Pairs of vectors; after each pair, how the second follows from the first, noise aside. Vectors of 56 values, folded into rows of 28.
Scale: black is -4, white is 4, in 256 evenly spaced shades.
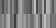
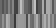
copied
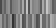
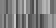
shuffled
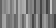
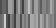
reversed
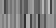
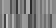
reversed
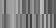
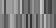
copied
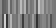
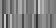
copied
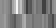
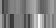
reversed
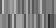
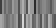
shuffled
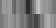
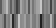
shuffled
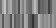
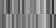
shuffled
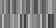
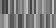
reversed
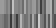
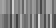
copied
